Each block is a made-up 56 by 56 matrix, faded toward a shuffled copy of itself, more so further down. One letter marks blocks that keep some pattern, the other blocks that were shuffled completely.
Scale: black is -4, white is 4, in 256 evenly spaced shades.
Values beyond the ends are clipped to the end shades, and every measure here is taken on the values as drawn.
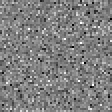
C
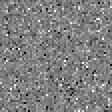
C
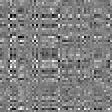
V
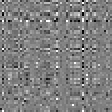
V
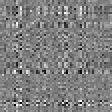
V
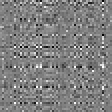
V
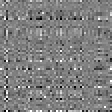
V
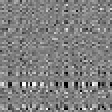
V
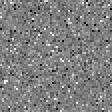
C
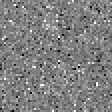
C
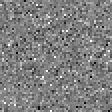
C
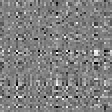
V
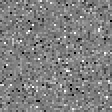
C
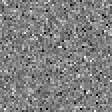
C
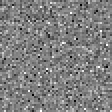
C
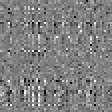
V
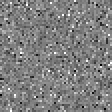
C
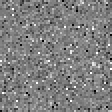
C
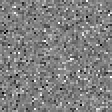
C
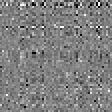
V
